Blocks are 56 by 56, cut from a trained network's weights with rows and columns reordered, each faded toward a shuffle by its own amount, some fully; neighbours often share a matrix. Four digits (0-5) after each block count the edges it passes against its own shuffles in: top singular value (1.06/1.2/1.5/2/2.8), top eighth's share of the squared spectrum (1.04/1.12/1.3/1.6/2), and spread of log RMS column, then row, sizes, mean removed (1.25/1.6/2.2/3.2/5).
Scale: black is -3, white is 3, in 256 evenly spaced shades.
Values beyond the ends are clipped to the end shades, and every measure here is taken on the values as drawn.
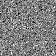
2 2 0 1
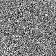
0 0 0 0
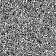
1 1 0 0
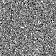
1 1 0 0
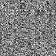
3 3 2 2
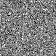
0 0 0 0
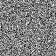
0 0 0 0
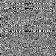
4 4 0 3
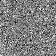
1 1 0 0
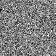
0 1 1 0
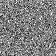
0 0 0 0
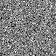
0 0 0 0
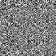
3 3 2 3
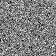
0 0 0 0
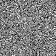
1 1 0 0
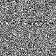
2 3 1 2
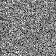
0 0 0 0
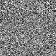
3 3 1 1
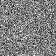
0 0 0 0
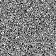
1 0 0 0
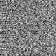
3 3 1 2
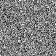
1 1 0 0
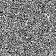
1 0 0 0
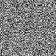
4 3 1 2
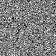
2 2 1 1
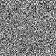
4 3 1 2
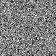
2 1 0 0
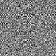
4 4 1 2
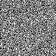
1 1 0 0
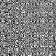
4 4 1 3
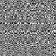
4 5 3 3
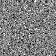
2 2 0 1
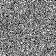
1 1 0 0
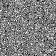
1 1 0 0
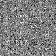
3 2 0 1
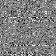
3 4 1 3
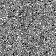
1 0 0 0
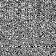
3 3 0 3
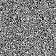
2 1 0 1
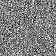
1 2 0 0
